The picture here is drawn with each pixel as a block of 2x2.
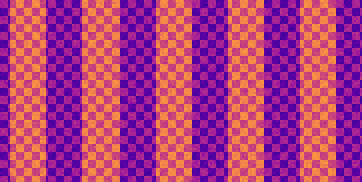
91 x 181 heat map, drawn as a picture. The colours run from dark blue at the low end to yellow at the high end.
Stripes: upright, repeating 5 times. Slope: none. Average level on the scale: 40%.
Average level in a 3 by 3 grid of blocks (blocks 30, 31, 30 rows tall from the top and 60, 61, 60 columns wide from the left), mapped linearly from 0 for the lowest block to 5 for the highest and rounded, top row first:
5 0 2
5 0 2
5 0 2
